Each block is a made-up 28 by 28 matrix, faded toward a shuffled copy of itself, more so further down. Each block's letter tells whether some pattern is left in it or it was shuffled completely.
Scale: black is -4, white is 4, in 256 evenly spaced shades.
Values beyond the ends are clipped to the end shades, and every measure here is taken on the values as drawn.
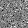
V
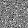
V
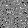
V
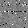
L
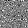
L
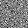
V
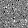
V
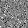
V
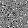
V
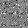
L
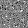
V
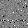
L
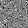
V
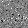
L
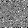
L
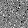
V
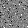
V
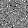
V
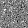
V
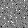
V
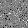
V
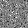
V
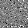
L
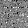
L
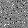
V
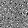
V
